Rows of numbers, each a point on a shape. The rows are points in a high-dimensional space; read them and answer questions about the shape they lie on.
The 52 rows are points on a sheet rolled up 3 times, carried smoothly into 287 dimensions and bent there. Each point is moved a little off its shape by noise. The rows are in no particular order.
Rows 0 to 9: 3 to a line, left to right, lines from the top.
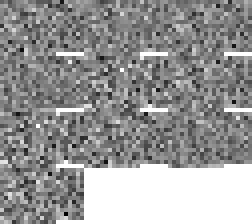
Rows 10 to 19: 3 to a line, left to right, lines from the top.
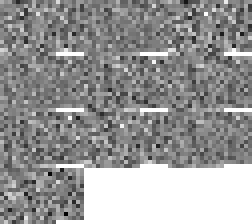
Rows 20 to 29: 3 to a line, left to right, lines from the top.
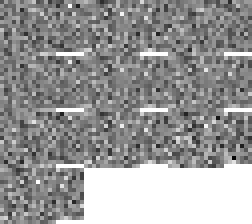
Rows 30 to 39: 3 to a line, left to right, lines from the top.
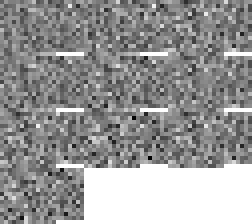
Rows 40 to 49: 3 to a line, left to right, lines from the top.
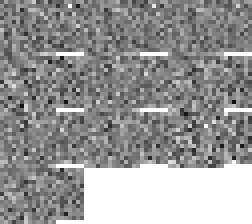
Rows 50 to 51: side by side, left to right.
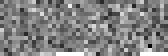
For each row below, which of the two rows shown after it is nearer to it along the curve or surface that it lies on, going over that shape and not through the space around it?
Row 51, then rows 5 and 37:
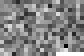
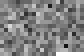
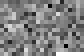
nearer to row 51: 37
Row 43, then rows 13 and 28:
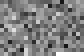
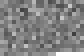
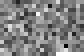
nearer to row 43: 28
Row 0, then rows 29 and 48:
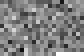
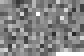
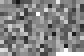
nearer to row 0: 48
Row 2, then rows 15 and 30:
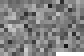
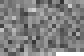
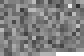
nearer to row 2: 15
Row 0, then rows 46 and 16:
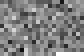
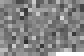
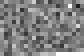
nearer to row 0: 16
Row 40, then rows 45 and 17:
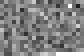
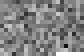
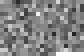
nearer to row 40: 17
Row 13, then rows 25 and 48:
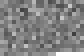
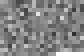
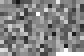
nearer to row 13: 25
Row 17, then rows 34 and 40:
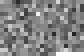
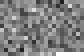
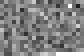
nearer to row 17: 40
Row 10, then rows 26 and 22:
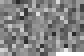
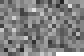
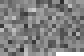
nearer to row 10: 22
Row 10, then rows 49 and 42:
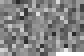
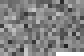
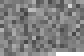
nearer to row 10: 49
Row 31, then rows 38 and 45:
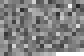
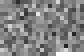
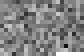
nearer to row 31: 38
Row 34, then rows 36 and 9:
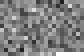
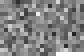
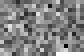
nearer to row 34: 9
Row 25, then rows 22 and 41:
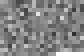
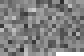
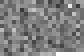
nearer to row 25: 41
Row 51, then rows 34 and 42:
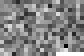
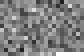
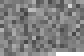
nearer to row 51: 34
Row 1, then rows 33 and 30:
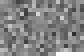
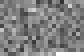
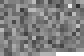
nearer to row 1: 30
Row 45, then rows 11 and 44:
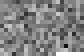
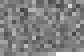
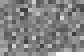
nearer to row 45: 44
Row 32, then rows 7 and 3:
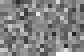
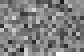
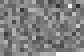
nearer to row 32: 3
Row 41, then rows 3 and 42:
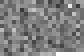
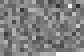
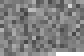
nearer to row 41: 3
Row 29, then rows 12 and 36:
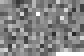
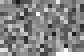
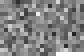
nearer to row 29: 36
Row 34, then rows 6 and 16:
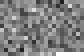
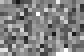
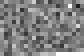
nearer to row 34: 16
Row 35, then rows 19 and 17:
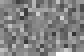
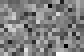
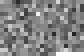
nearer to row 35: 17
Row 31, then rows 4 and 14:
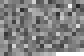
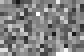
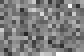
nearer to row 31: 14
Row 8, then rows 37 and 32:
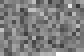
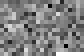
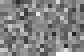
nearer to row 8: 32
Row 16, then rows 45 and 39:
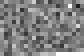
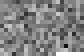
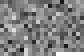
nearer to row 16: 39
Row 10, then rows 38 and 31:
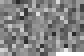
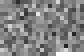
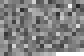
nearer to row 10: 38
